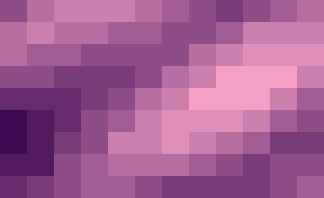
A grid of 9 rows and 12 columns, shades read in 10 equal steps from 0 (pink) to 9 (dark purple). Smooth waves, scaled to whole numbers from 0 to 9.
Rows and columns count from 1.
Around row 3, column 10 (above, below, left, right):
2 0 2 1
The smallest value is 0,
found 6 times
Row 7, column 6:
2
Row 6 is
9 8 7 5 4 2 1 1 1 2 4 5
